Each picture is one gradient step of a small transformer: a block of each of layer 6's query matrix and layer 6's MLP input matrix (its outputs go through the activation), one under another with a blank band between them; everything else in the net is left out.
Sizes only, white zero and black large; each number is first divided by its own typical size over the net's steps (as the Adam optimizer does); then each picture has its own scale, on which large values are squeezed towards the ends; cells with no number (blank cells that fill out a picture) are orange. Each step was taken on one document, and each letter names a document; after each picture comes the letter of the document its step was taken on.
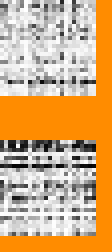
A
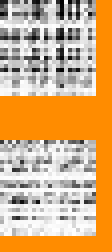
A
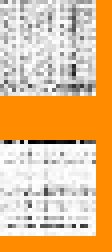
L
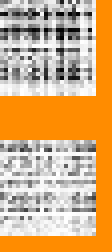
A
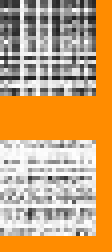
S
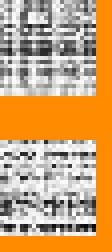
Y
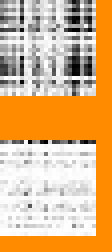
L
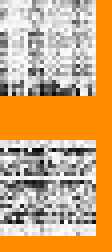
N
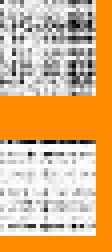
L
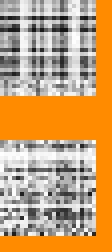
S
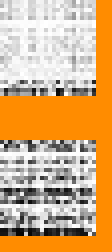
S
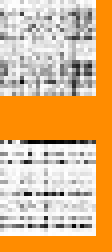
L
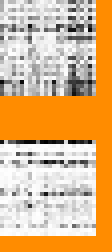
L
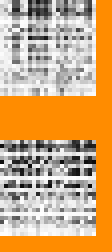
A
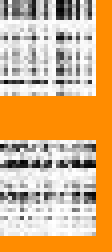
A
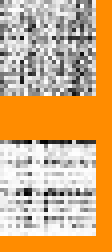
L
